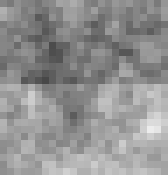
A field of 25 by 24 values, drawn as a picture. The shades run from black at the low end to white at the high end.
Grain: blotchy. Average level on the scale: 60%. Ninth with the highest average: bottom right. Seam: horizontal, 50% of the way down, the bottom part higher.
